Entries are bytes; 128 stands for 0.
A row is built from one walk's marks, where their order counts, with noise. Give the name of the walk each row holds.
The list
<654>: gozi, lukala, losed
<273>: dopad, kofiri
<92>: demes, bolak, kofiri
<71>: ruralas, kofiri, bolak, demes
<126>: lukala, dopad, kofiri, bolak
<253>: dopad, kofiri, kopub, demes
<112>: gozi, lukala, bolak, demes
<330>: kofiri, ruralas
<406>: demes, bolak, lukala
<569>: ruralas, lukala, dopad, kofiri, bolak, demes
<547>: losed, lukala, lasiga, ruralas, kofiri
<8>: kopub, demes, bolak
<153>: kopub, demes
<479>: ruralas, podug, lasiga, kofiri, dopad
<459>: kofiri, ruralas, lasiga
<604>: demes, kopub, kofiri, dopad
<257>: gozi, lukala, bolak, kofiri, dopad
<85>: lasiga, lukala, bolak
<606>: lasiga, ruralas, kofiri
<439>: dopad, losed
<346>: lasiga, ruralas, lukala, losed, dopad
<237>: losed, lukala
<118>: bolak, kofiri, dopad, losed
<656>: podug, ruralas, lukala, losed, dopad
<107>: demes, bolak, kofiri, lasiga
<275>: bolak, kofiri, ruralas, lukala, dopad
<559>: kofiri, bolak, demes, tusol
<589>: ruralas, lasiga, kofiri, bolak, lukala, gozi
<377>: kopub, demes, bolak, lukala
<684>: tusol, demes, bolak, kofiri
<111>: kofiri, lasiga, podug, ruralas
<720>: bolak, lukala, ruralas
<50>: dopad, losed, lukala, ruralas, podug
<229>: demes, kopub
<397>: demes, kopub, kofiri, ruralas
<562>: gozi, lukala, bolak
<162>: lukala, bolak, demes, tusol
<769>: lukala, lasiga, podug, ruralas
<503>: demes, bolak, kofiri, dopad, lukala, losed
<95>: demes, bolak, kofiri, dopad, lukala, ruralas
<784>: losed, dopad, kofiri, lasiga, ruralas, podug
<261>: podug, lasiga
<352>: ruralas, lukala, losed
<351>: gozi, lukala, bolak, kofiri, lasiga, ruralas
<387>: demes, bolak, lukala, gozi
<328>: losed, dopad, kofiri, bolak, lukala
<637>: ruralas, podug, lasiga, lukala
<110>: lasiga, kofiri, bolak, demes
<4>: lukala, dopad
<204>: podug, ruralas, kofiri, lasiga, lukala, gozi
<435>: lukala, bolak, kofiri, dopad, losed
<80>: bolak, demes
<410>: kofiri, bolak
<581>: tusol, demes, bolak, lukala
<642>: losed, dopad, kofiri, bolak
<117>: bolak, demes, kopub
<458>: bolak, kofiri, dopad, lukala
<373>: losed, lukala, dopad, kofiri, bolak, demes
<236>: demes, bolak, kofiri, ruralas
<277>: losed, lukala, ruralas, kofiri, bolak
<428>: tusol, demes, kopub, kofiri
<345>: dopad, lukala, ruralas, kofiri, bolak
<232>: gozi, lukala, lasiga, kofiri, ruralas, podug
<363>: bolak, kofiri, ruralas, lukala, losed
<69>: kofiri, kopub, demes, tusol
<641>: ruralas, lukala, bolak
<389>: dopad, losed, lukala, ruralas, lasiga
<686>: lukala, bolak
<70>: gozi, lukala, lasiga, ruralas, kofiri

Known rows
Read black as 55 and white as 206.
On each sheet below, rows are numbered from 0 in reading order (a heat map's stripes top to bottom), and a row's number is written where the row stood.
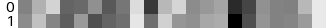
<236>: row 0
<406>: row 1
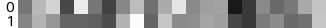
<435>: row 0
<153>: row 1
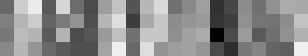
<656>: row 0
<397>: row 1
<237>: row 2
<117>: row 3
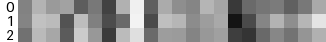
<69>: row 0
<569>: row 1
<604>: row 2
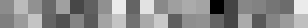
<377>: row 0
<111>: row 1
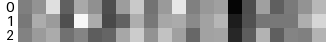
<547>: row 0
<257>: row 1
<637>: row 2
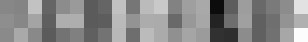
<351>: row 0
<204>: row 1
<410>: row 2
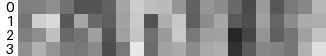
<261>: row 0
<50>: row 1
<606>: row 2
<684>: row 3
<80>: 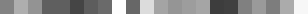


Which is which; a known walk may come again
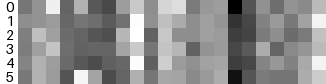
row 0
<389>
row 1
<110>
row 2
<153>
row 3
<769>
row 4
<80>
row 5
<257>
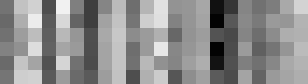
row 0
<435>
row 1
<346>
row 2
<479>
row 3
<547>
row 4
<4>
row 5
<50>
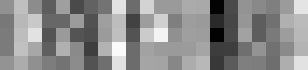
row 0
<406>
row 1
<330>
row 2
<352>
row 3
<253>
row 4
<684>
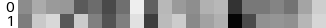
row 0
<559>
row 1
<95>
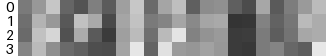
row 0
<111>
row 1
<273>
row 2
<439>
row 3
<117>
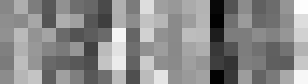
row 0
<562>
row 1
<589>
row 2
<162>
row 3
<428>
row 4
<229>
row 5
<277>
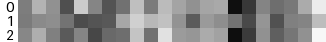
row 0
<126>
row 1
<261>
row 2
<686>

